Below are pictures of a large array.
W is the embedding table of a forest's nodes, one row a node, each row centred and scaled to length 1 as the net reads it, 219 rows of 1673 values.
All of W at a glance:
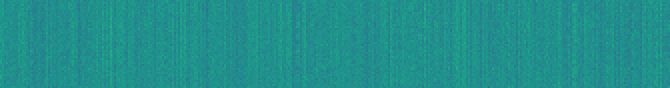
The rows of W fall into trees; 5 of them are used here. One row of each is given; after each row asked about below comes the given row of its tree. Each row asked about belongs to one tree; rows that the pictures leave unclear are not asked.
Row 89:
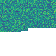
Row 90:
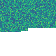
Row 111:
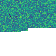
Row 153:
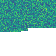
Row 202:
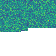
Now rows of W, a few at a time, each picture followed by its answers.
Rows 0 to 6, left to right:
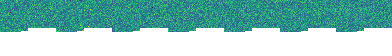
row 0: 153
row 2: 111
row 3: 90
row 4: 90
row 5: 89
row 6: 111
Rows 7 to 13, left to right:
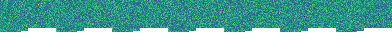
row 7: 90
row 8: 153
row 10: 153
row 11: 153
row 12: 153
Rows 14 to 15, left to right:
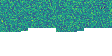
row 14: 153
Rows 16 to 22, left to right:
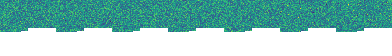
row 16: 202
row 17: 153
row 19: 111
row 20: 153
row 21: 202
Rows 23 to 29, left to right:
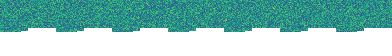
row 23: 153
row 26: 153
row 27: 153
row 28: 153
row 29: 89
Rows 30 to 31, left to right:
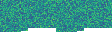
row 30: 111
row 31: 153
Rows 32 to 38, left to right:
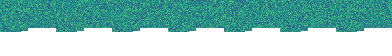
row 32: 89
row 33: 90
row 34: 89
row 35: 202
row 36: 90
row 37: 153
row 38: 89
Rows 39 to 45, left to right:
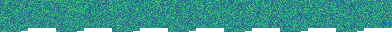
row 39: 90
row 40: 89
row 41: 202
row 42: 90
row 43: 153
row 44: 89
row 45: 153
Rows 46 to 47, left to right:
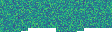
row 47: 89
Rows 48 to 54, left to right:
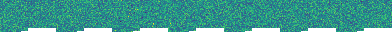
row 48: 202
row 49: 89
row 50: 111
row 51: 153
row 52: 153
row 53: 89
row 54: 202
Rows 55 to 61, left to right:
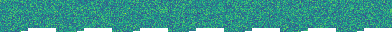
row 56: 202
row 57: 89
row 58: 89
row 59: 89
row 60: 111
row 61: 89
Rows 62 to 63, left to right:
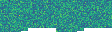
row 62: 89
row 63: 202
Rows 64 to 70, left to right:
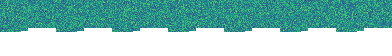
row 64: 111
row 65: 89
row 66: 89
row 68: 89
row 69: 202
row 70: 153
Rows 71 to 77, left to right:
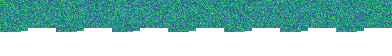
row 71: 202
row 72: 111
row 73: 111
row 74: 153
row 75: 202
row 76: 153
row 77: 153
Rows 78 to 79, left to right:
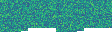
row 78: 153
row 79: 89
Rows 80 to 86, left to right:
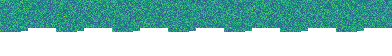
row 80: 89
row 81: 90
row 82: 153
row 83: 202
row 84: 153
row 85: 90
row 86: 202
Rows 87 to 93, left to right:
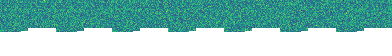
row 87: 89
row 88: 89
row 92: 202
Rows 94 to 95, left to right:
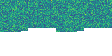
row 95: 89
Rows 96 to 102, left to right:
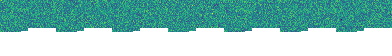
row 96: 89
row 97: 90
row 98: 89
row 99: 90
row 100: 89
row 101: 89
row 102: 153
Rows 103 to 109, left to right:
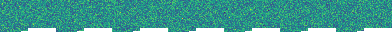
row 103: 153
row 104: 111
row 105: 153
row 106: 90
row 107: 153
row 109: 90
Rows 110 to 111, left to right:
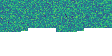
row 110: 89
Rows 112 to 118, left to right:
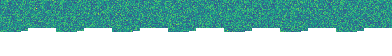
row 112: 90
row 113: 90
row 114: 202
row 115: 153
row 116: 89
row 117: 89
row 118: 90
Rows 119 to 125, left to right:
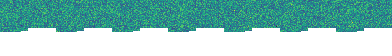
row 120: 89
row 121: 153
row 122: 89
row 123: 90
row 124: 202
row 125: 89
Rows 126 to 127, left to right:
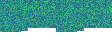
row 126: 202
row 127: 89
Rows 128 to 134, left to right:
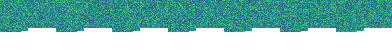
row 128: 202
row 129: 89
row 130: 89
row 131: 202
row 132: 202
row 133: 89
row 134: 90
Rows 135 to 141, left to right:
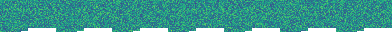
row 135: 89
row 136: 153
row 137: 90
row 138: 89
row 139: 153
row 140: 202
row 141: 90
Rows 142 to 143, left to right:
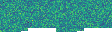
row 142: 202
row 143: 153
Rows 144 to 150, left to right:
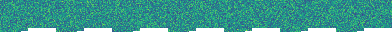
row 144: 202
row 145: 89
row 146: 111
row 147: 90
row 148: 153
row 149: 202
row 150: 89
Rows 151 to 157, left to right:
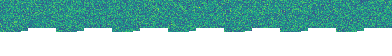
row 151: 89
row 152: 89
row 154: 202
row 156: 89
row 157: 202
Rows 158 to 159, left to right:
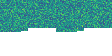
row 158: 89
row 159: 153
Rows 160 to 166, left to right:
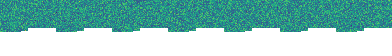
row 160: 89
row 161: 111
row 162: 202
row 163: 90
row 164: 90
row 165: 90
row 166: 153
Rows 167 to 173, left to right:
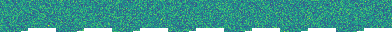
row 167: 153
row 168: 111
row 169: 90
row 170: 153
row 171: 153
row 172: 153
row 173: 111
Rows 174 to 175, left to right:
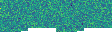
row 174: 153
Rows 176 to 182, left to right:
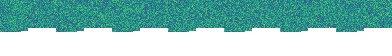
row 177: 202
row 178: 89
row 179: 90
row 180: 90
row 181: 202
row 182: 153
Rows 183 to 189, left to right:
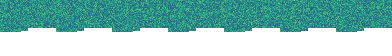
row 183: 153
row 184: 153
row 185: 89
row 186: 89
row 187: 153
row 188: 89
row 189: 202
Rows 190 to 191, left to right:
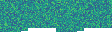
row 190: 202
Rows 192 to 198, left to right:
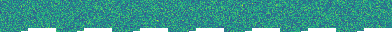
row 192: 90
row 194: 153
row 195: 202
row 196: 111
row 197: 202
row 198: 90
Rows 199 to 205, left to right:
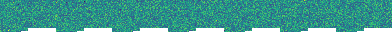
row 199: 202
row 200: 90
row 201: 202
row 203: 153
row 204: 89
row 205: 153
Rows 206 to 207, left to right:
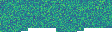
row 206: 202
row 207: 202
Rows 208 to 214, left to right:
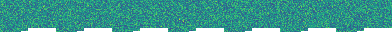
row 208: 153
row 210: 153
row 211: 202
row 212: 89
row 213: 90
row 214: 153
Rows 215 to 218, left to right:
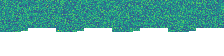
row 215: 111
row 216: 90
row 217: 153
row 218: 89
